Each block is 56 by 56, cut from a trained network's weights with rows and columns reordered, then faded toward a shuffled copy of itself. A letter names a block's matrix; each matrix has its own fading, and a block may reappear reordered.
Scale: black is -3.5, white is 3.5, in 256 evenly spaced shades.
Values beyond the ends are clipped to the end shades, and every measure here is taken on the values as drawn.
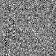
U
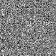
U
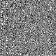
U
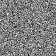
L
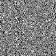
U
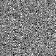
U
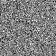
L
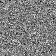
L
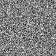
L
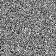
L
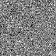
U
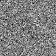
L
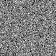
L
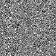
U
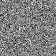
L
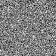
L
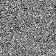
L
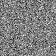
L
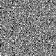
U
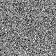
L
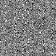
U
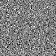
U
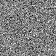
L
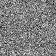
L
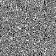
U
